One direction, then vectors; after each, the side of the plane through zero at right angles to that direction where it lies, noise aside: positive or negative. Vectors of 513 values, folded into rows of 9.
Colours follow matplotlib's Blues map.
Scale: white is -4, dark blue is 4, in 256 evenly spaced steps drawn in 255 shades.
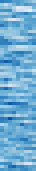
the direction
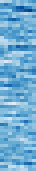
negative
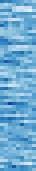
positive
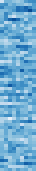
negative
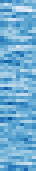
positive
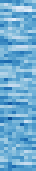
positive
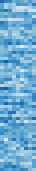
positive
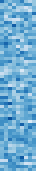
positive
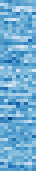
positive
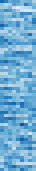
positive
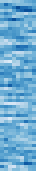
negative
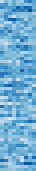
negative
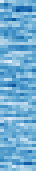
negative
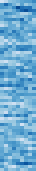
negative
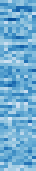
negative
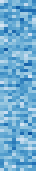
negative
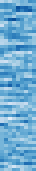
negative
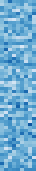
positive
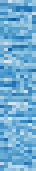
negative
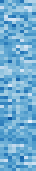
positive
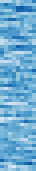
negative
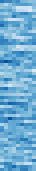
positive
